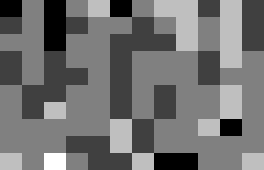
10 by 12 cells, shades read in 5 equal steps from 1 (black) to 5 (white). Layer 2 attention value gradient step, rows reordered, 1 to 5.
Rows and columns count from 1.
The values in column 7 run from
2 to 4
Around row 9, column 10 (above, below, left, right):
4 3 3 3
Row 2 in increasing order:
1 2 2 2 2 3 3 3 3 3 4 4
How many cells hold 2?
32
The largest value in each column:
4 3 5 3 4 4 4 4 4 4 4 4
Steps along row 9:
same same down same up down up same same same same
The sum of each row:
32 32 32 33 31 33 35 35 34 35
